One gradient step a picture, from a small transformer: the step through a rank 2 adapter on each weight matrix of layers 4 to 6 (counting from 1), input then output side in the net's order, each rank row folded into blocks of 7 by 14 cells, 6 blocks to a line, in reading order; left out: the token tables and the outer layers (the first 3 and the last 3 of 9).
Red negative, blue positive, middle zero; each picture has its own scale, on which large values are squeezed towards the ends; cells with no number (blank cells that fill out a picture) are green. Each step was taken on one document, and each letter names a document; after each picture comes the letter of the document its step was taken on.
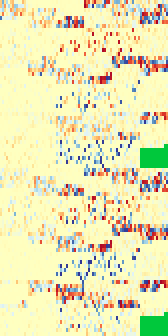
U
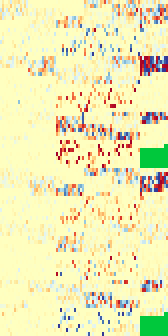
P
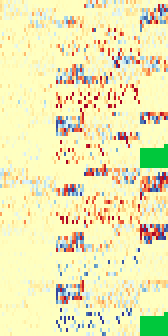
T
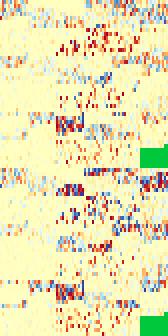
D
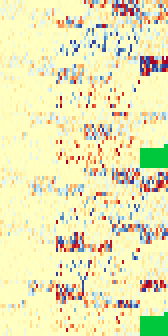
D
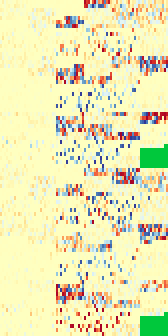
U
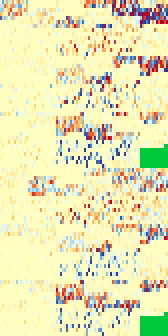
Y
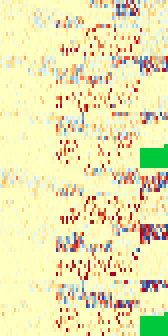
P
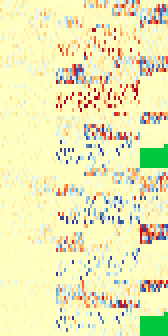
T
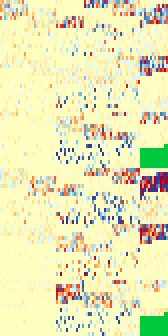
T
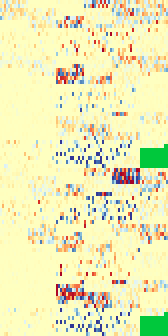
U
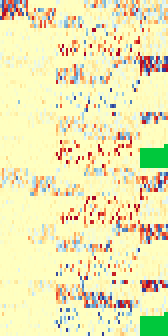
P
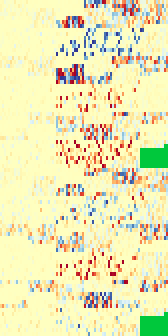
D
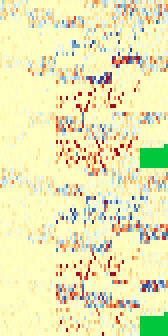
D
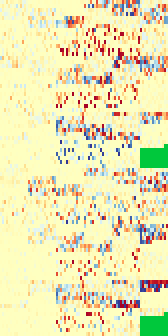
T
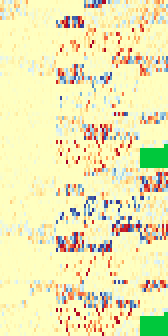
D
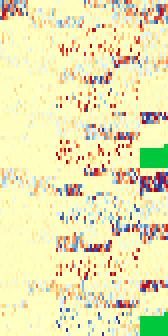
P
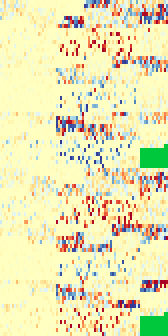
U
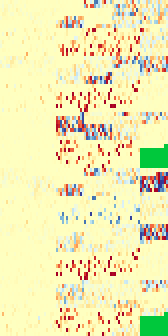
P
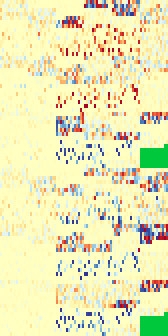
T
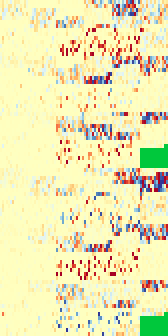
P
